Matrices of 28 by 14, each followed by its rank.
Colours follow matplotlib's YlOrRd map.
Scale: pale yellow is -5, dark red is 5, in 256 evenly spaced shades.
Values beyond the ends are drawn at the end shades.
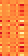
one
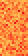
full rank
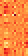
three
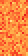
full rank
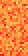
full rank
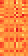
two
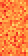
full rank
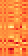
two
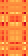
one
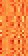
two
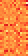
three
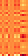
one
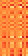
one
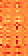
three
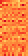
three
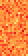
full rank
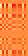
one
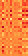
two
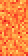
full rank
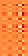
one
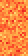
full rank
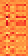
two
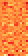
three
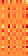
one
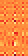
two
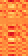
two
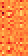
three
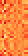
three
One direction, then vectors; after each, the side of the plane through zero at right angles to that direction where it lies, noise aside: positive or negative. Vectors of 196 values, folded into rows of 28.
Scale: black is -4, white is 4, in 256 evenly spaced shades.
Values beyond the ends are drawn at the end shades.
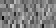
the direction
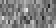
negative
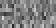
negative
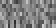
negative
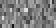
negative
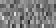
negative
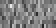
positive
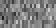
positive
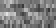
negative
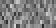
positive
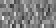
negative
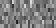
negative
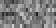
positive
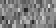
positive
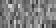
positive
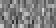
positive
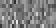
negative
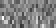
negative
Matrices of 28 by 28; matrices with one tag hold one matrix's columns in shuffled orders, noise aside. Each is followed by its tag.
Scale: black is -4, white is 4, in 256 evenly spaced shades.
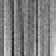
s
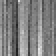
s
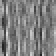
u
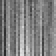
s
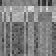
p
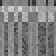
p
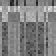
p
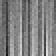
s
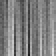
s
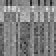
p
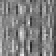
u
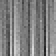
s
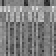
p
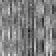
u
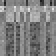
p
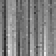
s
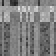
p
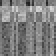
p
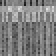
p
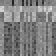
p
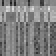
p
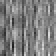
u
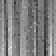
s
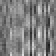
u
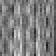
u
